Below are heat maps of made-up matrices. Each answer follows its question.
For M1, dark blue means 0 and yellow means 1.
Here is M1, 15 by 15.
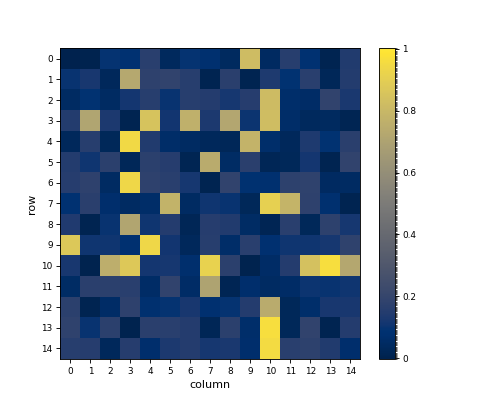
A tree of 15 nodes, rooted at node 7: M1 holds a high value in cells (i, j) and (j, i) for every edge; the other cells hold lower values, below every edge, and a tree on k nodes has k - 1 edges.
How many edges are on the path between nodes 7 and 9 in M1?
4
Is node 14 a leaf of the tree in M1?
yes
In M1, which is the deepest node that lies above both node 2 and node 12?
10
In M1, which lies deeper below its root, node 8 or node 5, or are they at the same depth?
node 8
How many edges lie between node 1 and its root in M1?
3
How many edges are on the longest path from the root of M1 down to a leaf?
5
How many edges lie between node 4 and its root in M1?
3
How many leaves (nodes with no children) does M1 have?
10
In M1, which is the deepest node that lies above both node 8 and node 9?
3
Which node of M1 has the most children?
10
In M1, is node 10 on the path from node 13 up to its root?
yes
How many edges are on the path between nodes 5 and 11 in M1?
2
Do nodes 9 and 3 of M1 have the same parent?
no
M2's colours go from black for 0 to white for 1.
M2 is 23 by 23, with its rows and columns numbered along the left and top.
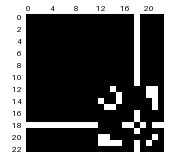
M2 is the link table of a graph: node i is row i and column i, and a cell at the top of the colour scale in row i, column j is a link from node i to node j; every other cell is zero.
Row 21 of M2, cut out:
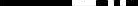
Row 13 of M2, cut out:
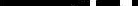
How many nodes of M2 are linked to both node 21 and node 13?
2
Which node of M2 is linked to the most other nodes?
node 18
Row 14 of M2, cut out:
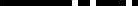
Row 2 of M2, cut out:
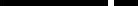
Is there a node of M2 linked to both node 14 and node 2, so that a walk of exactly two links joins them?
no
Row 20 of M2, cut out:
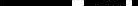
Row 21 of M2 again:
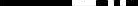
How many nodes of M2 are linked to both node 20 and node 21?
2
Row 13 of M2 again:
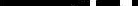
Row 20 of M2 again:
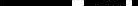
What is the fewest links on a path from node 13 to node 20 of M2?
1
